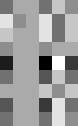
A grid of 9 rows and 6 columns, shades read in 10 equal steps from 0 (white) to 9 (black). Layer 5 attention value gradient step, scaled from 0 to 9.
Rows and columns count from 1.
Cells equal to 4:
6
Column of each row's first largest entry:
1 5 5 1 4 4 5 4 1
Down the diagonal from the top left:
5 4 3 4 0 5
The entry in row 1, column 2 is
3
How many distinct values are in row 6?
4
